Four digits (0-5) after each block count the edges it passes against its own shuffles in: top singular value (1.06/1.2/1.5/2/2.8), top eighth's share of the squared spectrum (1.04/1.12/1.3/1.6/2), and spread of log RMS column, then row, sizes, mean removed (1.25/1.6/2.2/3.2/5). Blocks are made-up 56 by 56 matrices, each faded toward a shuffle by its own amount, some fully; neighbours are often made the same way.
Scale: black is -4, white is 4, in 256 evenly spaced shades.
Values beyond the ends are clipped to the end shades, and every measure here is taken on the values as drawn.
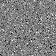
0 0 0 0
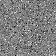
0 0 0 0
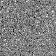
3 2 0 1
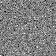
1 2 0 0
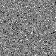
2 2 1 0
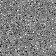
0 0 0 0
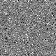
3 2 1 1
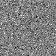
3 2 0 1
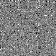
3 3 1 2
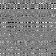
4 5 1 3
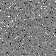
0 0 0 0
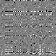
4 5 2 3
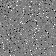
0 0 0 0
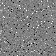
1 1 0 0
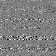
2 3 0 3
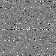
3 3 0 2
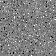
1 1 0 0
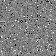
2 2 1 0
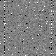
3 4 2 0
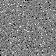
1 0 0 0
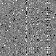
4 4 2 1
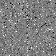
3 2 0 0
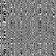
4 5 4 2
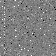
2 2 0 0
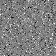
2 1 0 0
